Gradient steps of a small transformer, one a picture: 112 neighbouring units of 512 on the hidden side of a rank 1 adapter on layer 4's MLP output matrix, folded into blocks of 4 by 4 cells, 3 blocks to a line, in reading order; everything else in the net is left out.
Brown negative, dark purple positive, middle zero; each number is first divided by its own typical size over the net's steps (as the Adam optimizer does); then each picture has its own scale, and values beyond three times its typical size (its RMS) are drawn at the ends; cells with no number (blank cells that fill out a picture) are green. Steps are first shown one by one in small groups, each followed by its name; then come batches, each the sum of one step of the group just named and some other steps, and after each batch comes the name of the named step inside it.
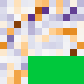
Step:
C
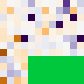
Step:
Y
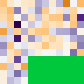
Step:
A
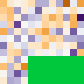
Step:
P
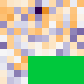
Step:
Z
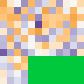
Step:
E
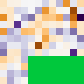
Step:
P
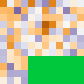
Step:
Y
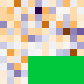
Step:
Z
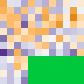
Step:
E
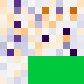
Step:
E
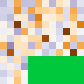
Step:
P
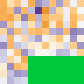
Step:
Z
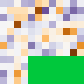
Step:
C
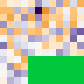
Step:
Z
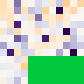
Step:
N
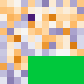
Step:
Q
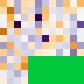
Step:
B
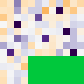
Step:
N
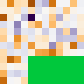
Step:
Q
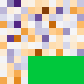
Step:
B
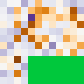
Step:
Q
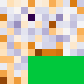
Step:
Q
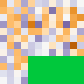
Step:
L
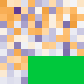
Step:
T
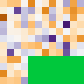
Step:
T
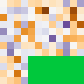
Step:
T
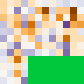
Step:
T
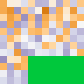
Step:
T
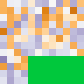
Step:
L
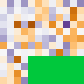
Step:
L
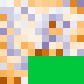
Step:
L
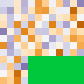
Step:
L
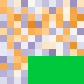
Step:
L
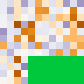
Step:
L
